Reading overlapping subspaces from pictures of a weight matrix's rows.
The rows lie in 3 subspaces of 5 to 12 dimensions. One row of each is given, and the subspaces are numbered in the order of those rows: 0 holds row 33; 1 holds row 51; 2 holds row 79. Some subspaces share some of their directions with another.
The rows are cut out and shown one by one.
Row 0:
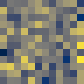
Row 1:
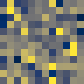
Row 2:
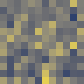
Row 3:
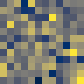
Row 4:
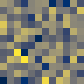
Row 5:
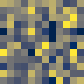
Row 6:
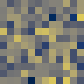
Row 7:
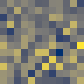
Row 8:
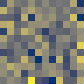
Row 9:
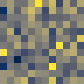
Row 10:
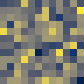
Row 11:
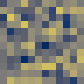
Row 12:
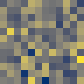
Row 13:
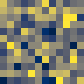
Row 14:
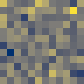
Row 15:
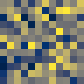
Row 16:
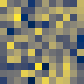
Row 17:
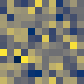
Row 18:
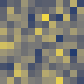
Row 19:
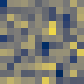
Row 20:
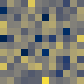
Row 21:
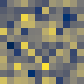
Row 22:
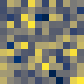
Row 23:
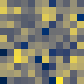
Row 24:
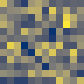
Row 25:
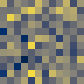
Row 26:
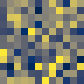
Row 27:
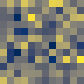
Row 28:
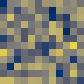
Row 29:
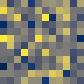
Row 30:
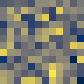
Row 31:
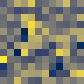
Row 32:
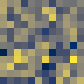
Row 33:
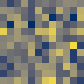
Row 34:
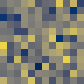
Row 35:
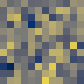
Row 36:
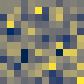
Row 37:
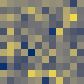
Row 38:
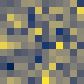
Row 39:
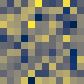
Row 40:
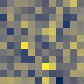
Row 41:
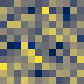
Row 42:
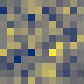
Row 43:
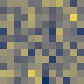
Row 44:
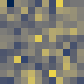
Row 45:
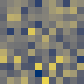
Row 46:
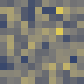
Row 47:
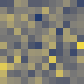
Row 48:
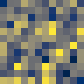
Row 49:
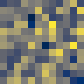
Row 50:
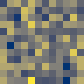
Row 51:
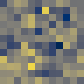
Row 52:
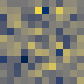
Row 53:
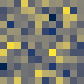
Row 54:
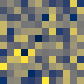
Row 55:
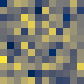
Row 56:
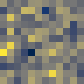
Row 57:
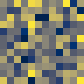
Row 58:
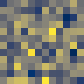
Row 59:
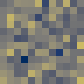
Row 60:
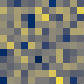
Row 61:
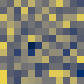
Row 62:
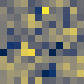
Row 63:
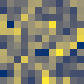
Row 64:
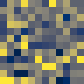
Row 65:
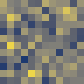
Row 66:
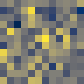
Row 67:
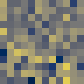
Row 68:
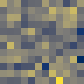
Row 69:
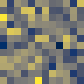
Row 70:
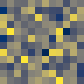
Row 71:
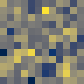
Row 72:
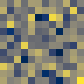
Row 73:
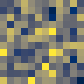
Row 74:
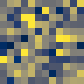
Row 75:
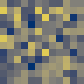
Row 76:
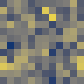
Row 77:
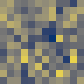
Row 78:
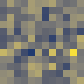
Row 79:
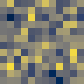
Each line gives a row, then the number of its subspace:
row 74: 2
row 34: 2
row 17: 2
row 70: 1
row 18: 2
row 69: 2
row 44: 2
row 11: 1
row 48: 0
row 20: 1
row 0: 0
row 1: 2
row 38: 2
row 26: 0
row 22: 2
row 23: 0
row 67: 0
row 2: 1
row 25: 2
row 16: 0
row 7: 2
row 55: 0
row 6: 0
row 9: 2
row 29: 1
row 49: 0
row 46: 2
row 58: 0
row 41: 2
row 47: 2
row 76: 0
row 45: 0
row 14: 2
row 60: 0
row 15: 2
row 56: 2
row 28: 1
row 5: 0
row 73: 2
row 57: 2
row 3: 2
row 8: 0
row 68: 0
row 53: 2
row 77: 2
